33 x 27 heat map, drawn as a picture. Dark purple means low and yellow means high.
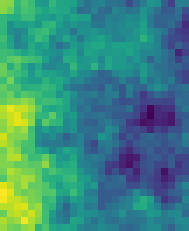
The field climbs toward the left. The field is mottled with small blotches. Overall the values sit about 50% of the way up the scale. The ninth with the highest average is the bottom left. No lone cell stands out from its neighbours. The middle right is the ninth with the lowest average. No regular stripes run through it. No single row or column stands out from its neighbours.
